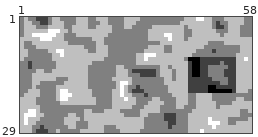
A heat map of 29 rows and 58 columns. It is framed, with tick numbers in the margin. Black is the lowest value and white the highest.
The field is mottled with small blotches. In the middle right lies a patch that is lower than the rest. No single row or column stands out from its neighbours. The ninth with the lowest average is the middle right. On average the colour sits 60% of the way up the scale.
